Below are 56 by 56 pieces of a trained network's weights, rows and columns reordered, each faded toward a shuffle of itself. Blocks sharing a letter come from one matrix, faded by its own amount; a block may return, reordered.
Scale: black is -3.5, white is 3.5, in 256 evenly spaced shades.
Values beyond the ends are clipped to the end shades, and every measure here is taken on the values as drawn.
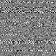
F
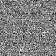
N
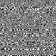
F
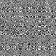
F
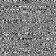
F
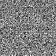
N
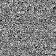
N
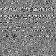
F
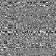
F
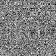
N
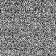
N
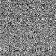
N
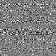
F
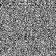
N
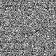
N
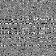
F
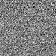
N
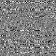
F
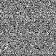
N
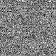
N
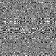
F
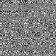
F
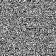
N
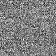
N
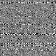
F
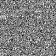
N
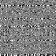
F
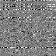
F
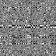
F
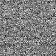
N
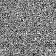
N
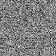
N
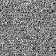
N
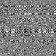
F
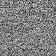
N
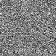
N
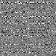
F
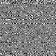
F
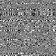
F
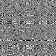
F
